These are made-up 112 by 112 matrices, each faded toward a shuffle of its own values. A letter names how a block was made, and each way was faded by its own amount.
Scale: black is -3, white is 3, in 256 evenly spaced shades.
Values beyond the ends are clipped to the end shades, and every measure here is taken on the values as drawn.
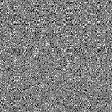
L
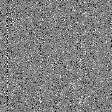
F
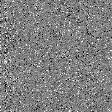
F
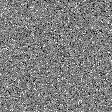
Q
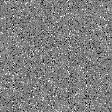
F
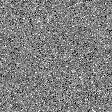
Q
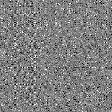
L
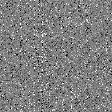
F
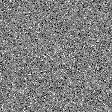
Q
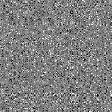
L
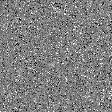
F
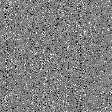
F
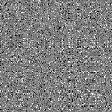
L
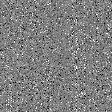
F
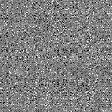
L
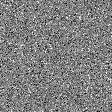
Q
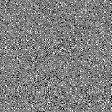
L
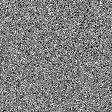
Q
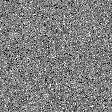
Q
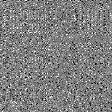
L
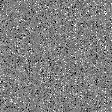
F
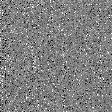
F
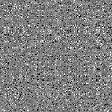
L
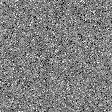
Q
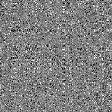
L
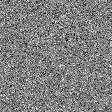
Q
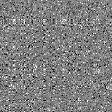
L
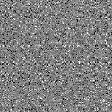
L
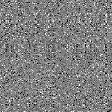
L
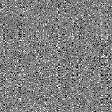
L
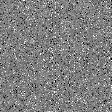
F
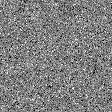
Q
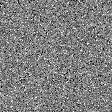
Q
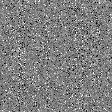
F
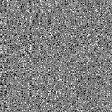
L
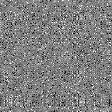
L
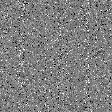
F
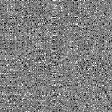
L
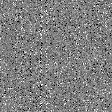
F
